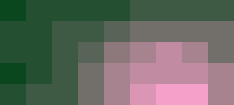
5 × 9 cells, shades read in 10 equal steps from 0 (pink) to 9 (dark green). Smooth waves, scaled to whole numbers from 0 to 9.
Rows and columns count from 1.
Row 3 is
8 8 7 6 4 3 2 3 5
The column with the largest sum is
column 1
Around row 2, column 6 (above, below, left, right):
7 3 6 5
